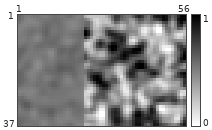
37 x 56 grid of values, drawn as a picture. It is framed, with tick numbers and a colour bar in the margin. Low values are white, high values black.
The field is mottled with small blotches. A vertical seam about 40% of the way across splits the table, and the left part is calmer. The histogram is bell-shaped. Neither half mirrors the other.
